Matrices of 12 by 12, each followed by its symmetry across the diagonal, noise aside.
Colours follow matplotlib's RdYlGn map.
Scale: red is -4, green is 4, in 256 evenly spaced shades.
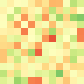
symmetric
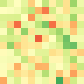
neither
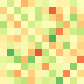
antisymmetric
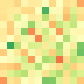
symmetric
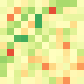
symmetric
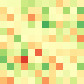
neither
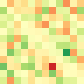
antisymmetric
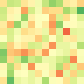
symmetric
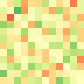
antisymmetric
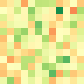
neither
